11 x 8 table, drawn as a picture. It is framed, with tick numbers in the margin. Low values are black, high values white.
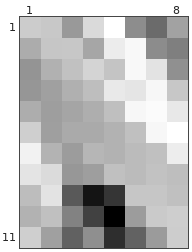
Calmest part: centre. Roughest part: bottom middle. Odd patch: lower, in the bottom middle. Ninth with the lowest average: bottom middle. Ninth with the highest average: middle right. Average level on the scale: 70%.
